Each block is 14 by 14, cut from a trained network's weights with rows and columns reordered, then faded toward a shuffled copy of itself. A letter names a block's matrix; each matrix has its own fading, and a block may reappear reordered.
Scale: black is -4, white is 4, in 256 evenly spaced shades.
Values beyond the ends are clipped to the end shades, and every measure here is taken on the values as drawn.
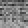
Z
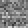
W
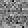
W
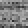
Z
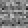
Z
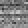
Z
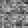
W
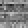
Z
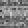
Z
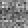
W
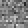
W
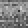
Z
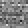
W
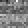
Z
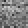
W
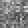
W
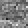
W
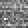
W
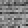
Z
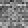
W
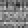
Z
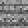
Z
